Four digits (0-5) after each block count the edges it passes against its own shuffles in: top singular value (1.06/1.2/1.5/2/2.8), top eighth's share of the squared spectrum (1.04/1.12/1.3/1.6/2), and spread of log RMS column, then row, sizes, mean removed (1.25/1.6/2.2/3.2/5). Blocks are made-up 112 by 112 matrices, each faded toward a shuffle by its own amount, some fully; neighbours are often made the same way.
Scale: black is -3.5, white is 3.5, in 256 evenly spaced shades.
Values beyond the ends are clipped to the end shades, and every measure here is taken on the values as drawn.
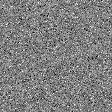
1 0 0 0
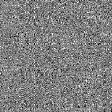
4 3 2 2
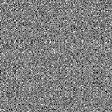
4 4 3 3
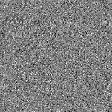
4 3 1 1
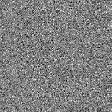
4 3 1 1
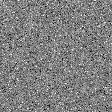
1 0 0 0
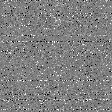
2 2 1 3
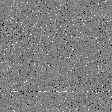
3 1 0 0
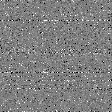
2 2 1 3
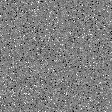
0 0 0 0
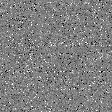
1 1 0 1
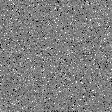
0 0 0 0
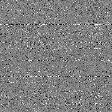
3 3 2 3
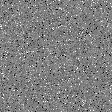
0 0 0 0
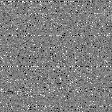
2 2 2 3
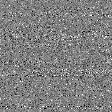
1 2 0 3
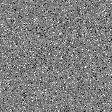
0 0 0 0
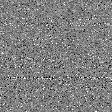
2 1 0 3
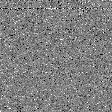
2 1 0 2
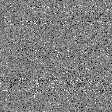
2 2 0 3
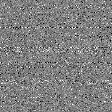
1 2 0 3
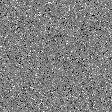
0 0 0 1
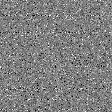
1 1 0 2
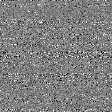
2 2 0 4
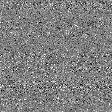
1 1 0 3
